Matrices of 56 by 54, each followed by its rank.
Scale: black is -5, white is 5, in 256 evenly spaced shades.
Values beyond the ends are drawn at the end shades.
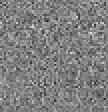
ten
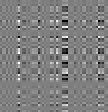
one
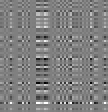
one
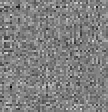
ten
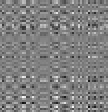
two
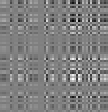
one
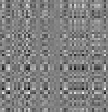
two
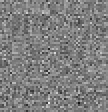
ten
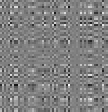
two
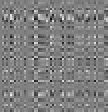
two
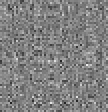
ten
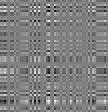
one
